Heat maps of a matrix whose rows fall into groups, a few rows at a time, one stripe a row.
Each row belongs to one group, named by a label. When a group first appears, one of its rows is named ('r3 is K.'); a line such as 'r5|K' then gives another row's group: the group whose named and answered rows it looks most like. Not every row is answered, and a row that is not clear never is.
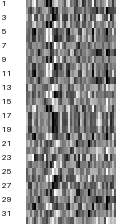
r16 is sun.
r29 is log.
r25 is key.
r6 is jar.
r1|sun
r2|log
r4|sun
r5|jar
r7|sun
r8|log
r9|sun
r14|jar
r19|log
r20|jar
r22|key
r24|sun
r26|jar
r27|log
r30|jar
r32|key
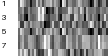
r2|jar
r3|jar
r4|log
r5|log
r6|key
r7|key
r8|sun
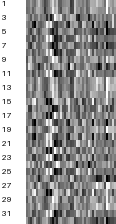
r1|key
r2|key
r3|sun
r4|jar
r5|log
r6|jar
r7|log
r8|jar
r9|key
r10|log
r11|jar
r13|key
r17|sun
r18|jar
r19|key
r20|jar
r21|jar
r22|sun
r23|jar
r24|sun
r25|jar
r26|log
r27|key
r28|sun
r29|key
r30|key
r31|jar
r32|log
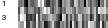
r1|jar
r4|log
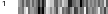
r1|sun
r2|sun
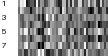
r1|log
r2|log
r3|sun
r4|log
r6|log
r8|jar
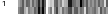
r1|sun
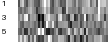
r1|key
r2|key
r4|sun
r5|jar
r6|sun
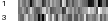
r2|key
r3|sun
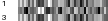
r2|jar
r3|sun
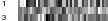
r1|log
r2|key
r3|jar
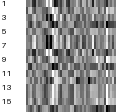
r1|jar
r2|key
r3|sun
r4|log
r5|key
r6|sun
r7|sun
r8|jar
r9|key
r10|log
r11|key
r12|sun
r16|log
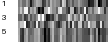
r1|log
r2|sun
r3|jar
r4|log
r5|log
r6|log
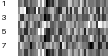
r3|log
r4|key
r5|jar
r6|log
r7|log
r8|jar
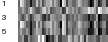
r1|log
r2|key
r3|log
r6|jar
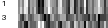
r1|sun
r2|sun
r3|log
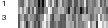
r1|sun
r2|sun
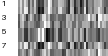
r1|sun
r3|key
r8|key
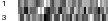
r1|key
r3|log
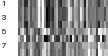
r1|jar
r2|jar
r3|jar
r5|key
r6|log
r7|key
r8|key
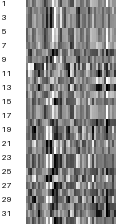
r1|key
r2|sun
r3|sun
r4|sun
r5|key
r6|key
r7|key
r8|log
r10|log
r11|log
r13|log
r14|key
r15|jar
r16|key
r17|key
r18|log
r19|jar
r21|sun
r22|sun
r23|jar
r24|jar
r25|log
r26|sun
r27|jar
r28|log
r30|log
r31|log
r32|jar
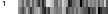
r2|log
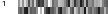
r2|jar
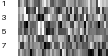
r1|key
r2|log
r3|sun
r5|jar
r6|sun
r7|log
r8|log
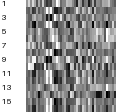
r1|sun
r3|sun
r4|jar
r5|key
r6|key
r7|sun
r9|sun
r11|jar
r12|jar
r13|key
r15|jar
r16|jar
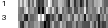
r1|sun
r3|jar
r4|log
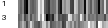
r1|jar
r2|jar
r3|jar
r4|key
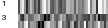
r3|log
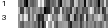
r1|jar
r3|sun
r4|sun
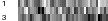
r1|key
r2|sun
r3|log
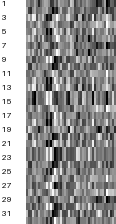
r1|log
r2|log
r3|sun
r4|key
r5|sun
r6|sun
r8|sun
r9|jar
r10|log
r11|key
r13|sun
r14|jar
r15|jar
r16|key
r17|sun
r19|log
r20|log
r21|sun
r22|jar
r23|jar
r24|log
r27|jar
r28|key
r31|log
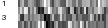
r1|key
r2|sun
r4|jar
